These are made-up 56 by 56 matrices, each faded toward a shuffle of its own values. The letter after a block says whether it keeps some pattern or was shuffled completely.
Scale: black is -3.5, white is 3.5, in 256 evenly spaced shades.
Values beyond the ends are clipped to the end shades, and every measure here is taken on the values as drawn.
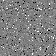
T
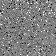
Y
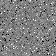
Y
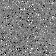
Y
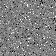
Y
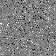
T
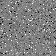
T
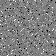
Y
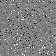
Y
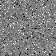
Y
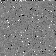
T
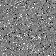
Y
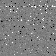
T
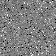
T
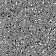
T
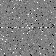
T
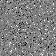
T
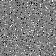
T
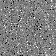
T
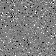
T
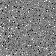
Y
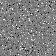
Y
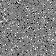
Y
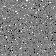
Y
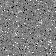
Y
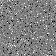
Y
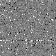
T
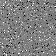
T
